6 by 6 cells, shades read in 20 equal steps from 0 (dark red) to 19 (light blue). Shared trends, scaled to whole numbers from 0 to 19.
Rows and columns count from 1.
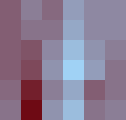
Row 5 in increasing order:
2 8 9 10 11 15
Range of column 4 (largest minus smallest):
5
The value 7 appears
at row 3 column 2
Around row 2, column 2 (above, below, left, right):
11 7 8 10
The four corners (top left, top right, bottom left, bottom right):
8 12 10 11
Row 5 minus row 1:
1 -9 2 1 -4 -2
